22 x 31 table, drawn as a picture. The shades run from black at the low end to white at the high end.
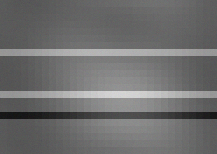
Ninth with the lowest average: bottom left. Odd lines: rows 8, 14 and 17. Ninth with the highest average: centre.
